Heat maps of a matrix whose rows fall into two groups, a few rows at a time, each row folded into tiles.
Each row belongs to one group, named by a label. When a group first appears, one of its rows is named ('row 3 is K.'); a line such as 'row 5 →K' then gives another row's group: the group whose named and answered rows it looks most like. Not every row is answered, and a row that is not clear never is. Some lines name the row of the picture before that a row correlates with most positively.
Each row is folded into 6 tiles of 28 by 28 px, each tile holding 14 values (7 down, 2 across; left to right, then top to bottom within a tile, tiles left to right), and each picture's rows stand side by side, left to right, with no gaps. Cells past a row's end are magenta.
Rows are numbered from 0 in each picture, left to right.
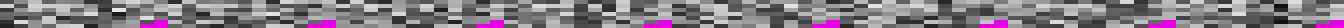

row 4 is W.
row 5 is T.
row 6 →T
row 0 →T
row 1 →T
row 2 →T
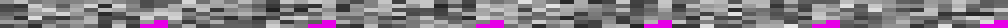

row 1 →T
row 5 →T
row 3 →T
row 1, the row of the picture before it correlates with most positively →1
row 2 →W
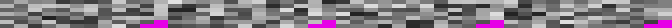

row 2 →T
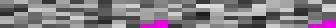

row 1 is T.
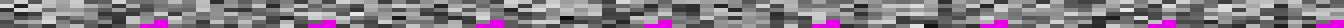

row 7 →W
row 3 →T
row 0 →T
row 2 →W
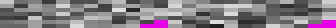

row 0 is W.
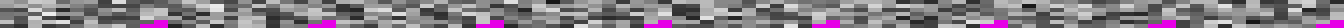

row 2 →W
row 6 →T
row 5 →T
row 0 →W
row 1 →W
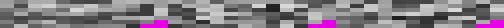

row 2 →T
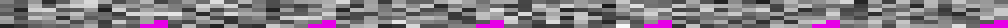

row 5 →W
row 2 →W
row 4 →T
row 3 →W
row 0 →W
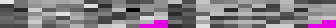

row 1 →W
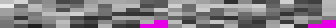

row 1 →T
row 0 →T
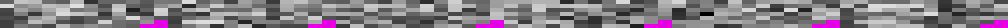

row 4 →W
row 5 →T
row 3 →T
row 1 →T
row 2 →T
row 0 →T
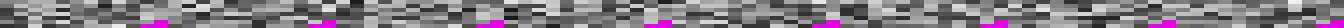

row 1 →T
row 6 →T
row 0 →W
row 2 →W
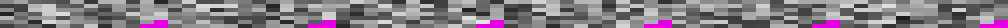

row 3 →W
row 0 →W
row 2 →T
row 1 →T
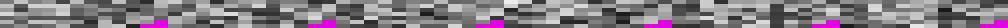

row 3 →T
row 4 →W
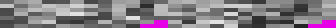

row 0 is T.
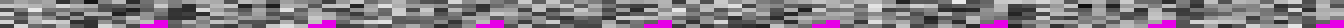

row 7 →W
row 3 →T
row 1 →W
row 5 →T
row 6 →W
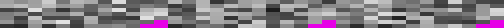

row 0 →W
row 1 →W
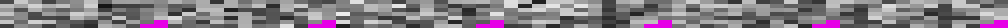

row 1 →W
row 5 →W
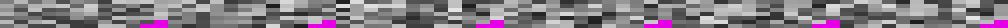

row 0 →T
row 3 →T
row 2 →T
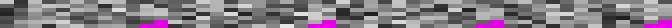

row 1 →W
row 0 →W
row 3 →W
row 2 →W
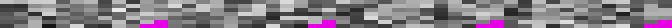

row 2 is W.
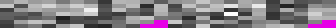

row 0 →T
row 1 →W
